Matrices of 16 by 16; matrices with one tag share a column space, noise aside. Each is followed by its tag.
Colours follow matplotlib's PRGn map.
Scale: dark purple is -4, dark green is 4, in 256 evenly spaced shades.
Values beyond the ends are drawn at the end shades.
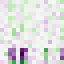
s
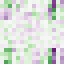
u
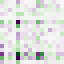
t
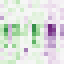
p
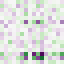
t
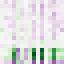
s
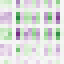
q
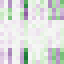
u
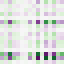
t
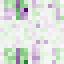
u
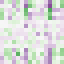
u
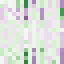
u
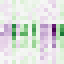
p
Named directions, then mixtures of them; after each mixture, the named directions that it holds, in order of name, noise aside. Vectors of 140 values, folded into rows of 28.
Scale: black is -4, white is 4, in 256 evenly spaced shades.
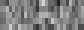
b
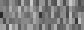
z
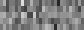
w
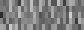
z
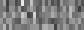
w, z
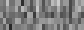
b, w, z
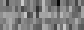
b, w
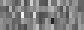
b, w, z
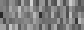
z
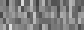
b, w, z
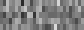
w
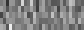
b, w, z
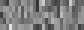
b, z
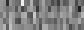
b, w, z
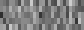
z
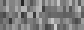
w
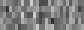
b, w, z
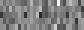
b, w, z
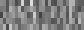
w, z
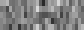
b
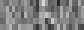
b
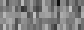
b, w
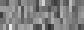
b, z
